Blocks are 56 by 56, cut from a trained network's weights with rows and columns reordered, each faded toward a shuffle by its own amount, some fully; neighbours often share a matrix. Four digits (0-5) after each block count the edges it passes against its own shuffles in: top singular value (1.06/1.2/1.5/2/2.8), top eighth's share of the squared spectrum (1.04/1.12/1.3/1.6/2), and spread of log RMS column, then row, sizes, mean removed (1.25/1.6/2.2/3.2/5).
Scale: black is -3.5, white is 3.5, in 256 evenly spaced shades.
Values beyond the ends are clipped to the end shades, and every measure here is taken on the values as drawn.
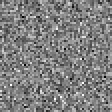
0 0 0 0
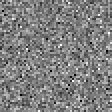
0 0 0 0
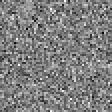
1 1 0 0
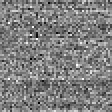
3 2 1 0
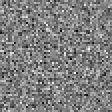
2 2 0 1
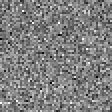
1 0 0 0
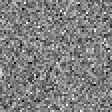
0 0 0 0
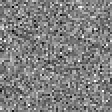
0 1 0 0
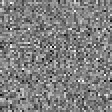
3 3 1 2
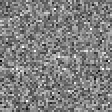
0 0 0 0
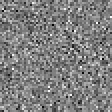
2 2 0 0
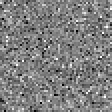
0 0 0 0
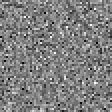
0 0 0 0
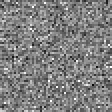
1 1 0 0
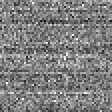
3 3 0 1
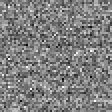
1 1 0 0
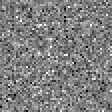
0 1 0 0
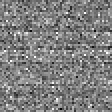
3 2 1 1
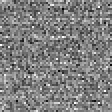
2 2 0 0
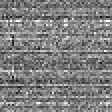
4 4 2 3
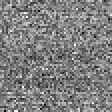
2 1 0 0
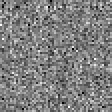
2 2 0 0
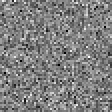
1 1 0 0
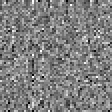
3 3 2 2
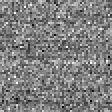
2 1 0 0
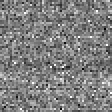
2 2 0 0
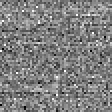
2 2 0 0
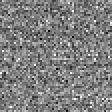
1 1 0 0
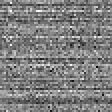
4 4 2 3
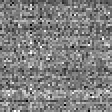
3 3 1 1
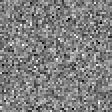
1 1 0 0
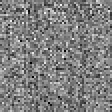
2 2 0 1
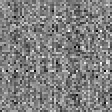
3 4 1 2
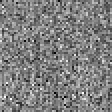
2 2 0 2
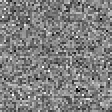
1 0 0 0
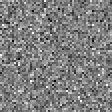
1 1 0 0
